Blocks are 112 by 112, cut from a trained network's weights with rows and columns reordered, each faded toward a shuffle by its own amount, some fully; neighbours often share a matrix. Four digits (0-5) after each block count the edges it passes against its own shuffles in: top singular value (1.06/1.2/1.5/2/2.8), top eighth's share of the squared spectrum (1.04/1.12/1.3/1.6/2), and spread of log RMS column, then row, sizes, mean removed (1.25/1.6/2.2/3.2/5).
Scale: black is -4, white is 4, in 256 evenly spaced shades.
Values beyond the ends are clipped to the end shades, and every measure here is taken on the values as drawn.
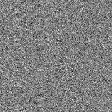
3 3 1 0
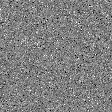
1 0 0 0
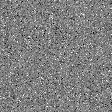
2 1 0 0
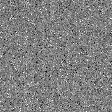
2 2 0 0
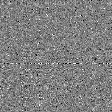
3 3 1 2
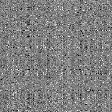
4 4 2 3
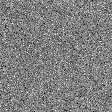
0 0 0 0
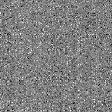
3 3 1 2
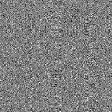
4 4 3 2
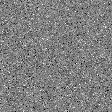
2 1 0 0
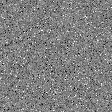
0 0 0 0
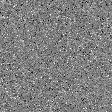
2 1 0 0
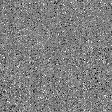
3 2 0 1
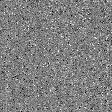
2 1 0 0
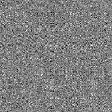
4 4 2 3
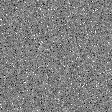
0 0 0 0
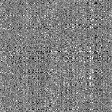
4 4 2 3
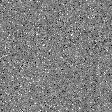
1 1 0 0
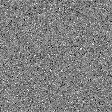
1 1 0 0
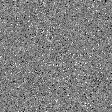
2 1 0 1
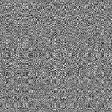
5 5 3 3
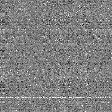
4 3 2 2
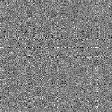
4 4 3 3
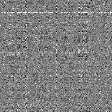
4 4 3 2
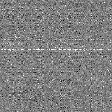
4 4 3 2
